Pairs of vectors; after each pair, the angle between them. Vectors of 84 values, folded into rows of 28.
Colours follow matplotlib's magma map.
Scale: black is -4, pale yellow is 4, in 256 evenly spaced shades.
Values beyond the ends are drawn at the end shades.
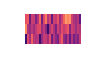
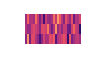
orthogonal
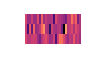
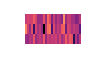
partly opposed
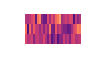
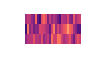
nearly opposite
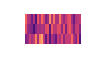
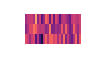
nearly opposite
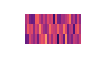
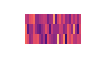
nearly opposite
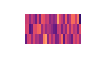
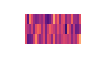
orthogonal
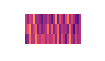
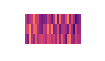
nearly parallel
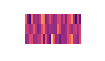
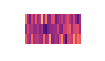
orthogonal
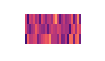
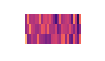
nearly opposite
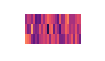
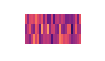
partly opposed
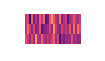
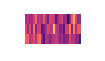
partly aligned
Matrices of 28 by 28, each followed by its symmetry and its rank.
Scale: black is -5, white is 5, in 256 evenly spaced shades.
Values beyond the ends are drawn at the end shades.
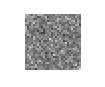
symmetric, full rank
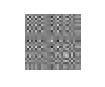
symmetric, rank two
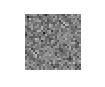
symmetric, full rank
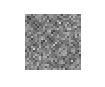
symmetric, full rank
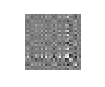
symmetric, rank two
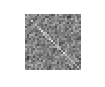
symmetric, full rank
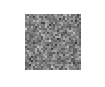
neither, full rank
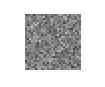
neither, full rank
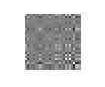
symmetric, rank two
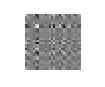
symmetric, rank two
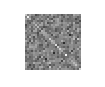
symmetric, full rank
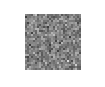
neither, full rank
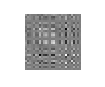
symmetric, rank two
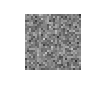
neither, full rank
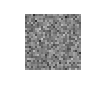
neither, full rank
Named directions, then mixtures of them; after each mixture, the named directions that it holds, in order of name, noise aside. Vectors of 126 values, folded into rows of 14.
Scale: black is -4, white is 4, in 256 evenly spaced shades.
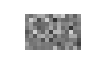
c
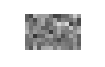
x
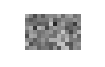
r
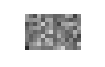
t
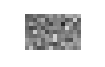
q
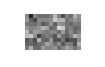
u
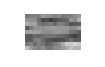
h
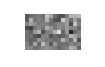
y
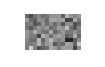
q, t, u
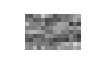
h, x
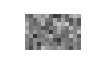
x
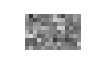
u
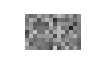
c, r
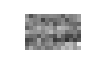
h, t, u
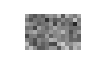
h, q, r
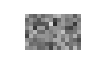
c, r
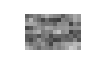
h, y
